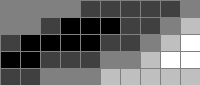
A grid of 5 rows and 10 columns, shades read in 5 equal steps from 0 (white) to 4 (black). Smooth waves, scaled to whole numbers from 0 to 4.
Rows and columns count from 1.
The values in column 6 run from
1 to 4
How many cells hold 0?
3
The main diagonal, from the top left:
2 2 4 3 2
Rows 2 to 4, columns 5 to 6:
4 4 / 4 3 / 3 2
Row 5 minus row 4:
-1 -1 -1 -1 -1 -1 -1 0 1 1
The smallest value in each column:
2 2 2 2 2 1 1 1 0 0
